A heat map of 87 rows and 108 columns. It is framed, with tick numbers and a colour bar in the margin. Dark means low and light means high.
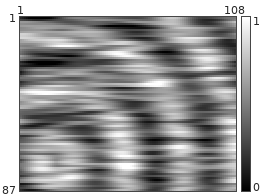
Mirror symmetry: none. Histogram: bell-shaped. Rings: centred on the bottom left. Slope: none. Ninth with the lowest average: top left. Average level on the scale: 50%.
